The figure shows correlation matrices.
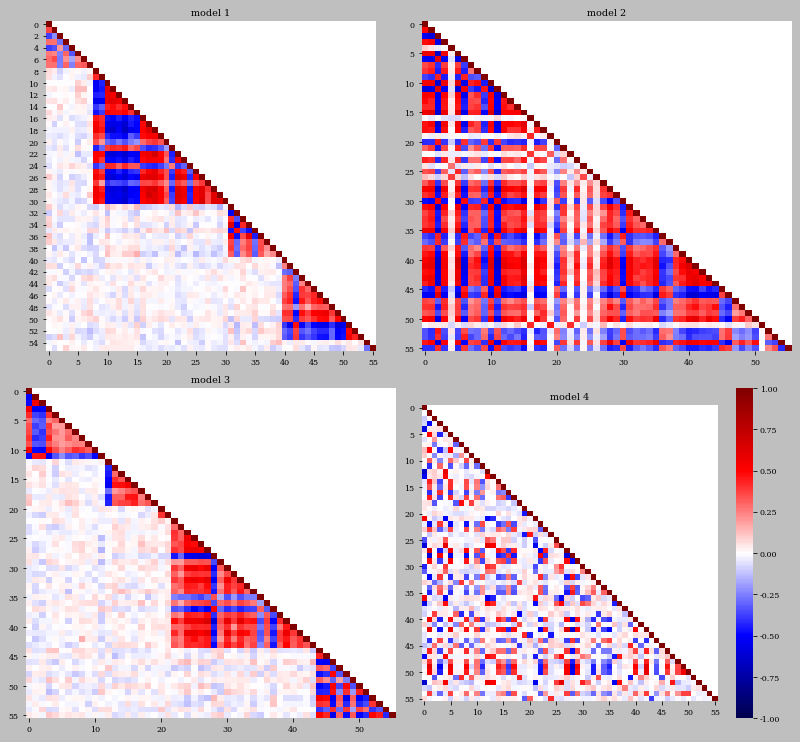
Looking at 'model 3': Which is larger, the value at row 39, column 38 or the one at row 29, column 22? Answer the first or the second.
the first
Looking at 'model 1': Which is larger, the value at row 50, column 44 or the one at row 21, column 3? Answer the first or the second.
the first
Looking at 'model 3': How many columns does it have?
56
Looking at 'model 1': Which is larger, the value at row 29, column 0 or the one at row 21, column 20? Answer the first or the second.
the first
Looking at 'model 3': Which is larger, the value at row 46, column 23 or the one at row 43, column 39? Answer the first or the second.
the second
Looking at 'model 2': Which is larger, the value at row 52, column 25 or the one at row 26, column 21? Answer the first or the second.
the second
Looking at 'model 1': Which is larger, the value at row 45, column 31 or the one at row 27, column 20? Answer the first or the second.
the second
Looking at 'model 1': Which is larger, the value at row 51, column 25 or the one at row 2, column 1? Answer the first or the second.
the first
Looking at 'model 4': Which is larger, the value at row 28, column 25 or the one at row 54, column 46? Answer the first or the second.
the second
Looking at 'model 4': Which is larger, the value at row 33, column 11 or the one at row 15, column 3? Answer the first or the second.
the first
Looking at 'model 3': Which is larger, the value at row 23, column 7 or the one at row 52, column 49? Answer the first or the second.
the second
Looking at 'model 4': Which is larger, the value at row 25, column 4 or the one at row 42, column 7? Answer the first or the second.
the first
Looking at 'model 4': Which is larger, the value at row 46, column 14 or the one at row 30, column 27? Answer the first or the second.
the first
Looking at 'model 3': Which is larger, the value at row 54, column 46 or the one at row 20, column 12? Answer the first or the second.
the first
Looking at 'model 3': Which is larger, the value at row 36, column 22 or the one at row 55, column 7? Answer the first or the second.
the first
